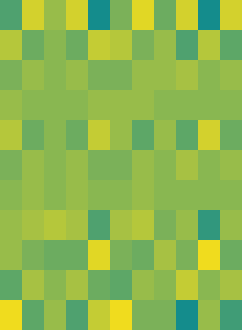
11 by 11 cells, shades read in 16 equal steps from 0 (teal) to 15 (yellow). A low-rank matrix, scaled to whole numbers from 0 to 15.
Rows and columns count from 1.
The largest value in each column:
15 13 11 13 14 15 14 10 13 15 13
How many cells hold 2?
1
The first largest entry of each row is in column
7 5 9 1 10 9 2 3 10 9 1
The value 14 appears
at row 1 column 7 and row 9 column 5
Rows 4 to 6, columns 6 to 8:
9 9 8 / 9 5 9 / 7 9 8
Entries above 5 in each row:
8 9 11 11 9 11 11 9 11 9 7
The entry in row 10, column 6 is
5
